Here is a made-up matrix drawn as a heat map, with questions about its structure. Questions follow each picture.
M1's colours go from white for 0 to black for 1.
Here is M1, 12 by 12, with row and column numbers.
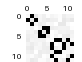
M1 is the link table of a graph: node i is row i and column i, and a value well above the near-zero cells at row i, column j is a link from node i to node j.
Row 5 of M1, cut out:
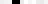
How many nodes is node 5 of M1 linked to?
2
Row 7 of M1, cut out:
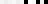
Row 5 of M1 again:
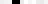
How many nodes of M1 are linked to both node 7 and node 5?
0
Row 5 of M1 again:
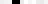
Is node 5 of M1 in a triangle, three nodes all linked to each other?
yes
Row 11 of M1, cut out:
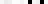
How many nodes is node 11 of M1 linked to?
2
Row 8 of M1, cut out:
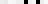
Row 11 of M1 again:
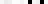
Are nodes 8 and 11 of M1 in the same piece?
yes
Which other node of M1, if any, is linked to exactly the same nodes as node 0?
node 2
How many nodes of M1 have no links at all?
0
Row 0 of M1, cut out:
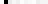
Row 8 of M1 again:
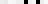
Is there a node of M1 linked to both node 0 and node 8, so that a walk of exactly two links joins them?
no
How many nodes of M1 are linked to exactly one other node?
2
